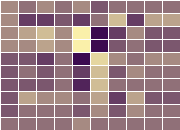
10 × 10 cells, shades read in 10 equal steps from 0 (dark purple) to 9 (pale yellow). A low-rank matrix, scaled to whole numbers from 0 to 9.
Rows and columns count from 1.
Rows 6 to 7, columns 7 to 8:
3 5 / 4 4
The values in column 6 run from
0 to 8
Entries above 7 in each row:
0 0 1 1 1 0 0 0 0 0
